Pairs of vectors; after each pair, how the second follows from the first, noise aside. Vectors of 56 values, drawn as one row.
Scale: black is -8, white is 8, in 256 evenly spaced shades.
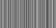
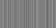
shrunk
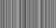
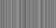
shrunk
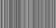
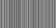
shrunk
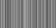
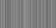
shrunk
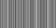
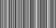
scaled up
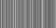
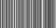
scaled up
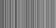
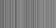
shrunk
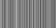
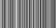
scaled up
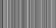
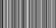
scaled up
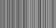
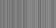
shrunk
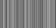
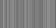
shrunk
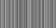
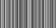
scaled up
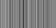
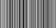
scaled up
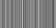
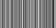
scaled up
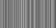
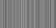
shrunk
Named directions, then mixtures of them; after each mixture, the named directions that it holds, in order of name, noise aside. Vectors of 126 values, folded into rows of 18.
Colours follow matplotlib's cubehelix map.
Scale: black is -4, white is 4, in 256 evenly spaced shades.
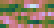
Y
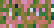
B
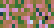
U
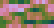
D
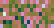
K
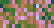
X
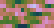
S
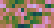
S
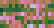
K, Y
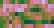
D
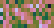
S, U, X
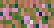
K, U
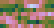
Y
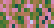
U, X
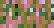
B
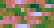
S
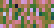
B, K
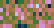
S, U, X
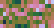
K, S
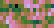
B, Y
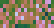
S, X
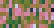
B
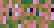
B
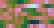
D, S, Y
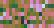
K, S, Y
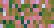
K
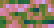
D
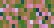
U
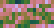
D, S, X
